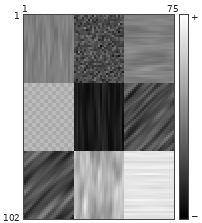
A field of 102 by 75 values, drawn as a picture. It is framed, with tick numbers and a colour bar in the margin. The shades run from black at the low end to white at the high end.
It is made of 3 by 3 panels. Panel 1,1: middling, streaked downward, faint in contrast. Panel 1,2: low, fine-grained. Panel 1,3: middling, streaked across, faint in contrast. Panel 2,1: high, checkered, faint in contrast. Panel 2,2: very low, streaked downward, faint in contrast. Panel 2,3: low, slanting up to the right. Panel 3,1: low, slanting up to the right. Panel 3,2: high, streaked downward. Panel 3,3: very high, streaked across, faint in contrast.
